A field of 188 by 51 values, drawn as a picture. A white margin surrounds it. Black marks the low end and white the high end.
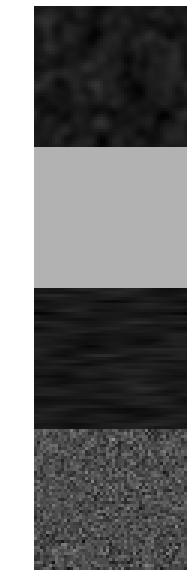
It is made of 4 by 1 panels. Panel 1,1: very low, blotchy, faint in contrast. Panel 2,1: high, flat. Panel 3,1: very low, streaked across, faint in contrast. Panel 4,1: low, fine-grained.
